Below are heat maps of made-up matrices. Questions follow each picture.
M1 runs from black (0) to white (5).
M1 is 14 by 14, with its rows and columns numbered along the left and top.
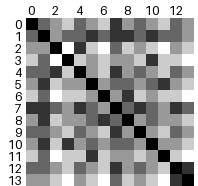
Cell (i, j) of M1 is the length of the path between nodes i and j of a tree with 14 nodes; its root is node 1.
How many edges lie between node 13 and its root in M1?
3
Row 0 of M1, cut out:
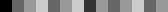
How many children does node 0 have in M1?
0
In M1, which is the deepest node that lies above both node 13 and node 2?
7
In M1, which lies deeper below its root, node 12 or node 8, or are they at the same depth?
node 12
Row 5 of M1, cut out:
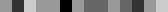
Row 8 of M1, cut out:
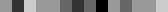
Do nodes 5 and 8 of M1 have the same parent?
yes
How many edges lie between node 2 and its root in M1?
3
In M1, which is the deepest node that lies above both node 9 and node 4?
7
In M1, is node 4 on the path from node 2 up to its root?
yes
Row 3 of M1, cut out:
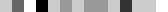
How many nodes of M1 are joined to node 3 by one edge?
1
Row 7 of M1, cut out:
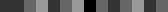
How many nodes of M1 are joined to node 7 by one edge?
5
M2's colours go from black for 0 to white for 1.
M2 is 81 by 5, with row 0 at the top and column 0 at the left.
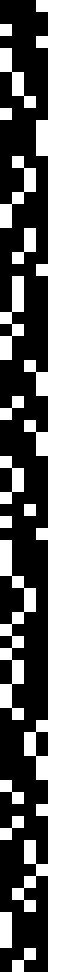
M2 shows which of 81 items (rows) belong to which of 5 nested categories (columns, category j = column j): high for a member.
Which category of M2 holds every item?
4
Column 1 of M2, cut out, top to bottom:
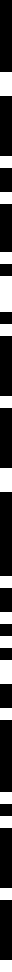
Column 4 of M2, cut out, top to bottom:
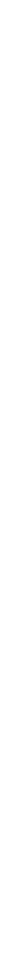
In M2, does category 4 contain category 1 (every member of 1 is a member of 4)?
yes
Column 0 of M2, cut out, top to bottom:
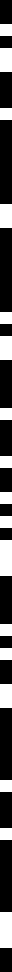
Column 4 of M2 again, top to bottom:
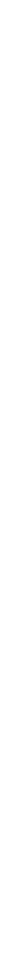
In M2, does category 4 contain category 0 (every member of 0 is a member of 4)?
yes
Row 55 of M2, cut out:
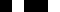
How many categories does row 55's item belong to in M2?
2
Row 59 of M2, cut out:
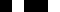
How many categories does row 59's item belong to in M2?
2
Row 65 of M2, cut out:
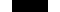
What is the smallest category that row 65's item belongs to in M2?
0
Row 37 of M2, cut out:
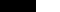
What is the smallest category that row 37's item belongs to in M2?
3
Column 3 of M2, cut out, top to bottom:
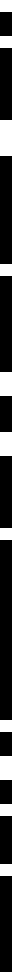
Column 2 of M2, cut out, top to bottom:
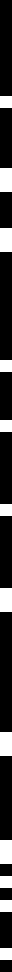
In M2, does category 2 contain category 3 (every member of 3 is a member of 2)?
no
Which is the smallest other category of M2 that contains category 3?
4
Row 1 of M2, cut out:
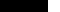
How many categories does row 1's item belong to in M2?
1
